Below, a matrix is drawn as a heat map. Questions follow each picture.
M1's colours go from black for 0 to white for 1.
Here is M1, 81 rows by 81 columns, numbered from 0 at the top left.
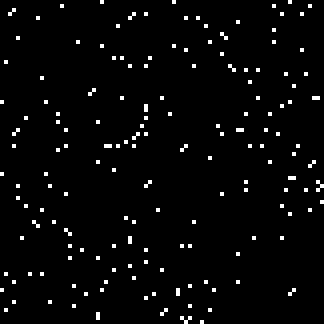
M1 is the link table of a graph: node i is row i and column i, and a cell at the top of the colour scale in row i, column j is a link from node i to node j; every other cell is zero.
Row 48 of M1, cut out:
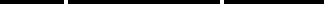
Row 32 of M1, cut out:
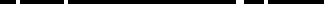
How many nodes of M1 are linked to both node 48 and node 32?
1
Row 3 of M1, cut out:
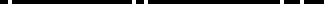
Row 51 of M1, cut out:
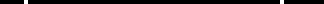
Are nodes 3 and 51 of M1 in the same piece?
yes
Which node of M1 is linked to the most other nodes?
node 36
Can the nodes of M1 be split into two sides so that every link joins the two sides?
no
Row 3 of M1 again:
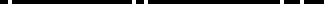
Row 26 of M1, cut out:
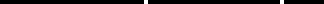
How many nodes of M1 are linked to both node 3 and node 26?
2
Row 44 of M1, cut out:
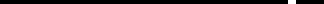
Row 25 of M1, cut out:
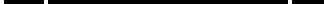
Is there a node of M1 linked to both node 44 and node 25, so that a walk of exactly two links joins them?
yes
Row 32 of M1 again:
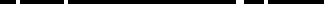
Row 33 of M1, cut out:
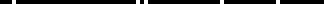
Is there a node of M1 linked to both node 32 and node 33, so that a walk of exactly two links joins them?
no
